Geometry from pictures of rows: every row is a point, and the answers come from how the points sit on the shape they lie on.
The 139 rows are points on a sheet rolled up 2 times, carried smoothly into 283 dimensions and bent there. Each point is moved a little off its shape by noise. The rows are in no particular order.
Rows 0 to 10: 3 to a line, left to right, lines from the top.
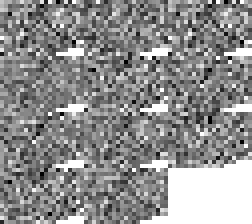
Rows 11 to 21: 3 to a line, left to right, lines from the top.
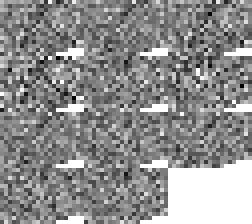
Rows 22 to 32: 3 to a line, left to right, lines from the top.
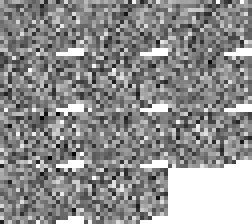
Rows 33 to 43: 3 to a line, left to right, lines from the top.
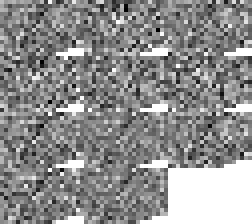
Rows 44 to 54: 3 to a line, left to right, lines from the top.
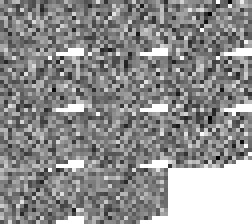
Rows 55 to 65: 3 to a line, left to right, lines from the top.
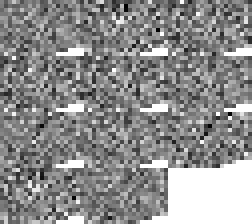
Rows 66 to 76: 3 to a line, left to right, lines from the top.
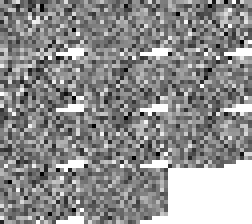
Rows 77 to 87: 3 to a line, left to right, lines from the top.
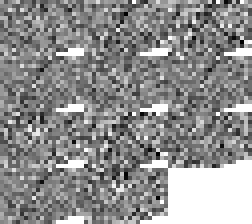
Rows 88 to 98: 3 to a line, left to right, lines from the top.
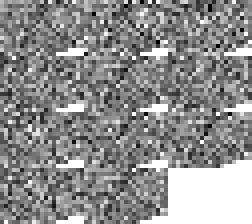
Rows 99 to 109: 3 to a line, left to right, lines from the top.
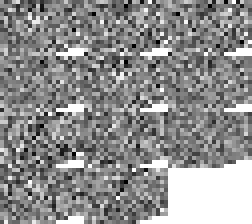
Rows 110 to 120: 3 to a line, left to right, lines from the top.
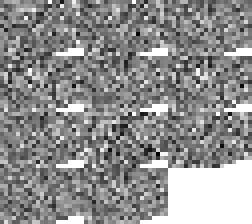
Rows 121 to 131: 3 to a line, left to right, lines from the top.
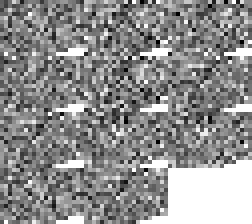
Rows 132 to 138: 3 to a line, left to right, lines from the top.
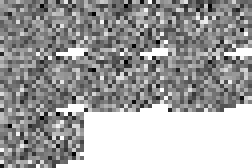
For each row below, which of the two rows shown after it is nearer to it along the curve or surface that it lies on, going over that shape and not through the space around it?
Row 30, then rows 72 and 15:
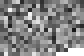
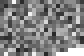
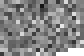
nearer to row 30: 72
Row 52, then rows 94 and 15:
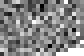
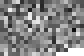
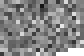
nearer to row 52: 94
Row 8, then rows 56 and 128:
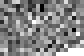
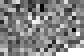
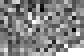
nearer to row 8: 56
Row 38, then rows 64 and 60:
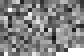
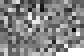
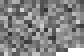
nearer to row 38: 64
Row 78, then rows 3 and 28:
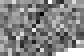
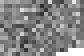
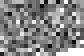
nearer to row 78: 3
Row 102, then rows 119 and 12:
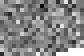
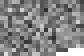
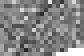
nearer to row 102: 119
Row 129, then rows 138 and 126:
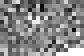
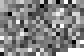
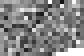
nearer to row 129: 138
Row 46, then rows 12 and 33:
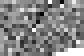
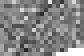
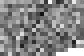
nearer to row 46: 33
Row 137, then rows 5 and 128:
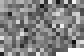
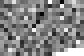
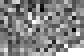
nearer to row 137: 5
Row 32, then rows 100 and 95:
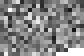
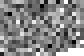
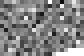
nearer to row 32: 100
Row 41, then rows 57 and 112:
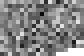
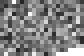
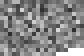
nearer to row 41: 112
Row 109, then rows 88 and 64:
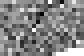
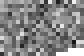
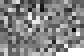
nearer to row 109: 88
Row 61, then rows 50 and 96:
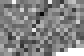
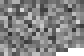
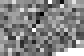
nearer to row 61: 50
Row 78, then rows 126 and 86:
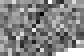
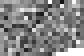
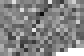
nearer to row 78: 126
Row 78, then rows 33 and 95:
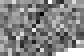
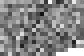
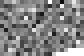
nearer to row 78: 33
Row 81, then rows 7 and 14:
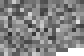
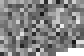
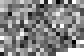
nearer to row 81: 7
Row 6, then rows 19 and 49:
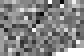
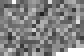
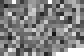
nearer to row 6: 49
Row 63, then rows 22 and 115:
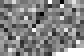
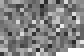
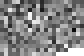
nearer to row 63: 22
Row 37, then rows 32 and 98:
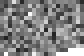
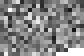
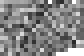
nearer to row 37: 32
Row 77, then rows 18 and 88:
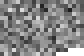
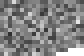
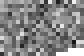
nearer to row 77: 18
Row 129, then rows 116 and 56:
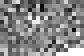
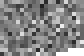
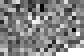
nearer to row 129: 56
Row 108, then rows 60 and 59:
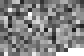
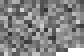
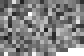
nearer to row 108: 59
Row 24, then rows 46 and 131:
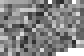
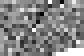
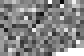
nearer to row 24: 46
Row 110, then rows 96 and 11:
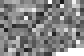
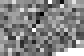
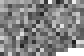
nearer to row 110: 96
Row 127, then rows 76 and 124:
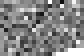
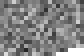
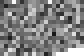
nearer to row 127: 124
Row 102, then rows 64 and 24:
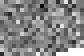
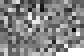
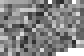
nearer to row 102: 24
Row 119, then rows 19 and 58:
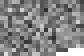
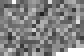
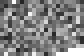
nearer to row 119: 19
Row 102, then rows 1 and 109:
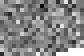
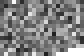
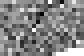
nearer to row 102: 109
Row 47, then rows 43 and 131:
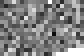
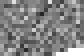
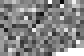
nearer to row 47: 131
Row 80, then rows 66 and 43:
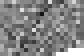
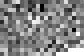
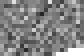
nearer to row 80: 43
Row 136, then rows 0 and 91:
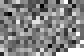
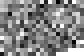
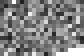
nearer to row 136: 0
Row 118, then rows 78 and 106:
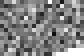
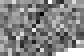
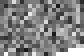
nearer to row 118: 106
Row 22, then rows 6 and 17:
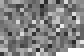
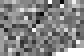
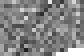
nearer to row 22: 6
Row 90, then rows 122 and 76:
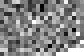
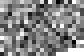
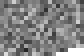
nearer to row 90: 122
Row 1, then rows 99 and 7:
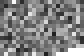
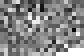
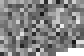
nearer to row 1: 99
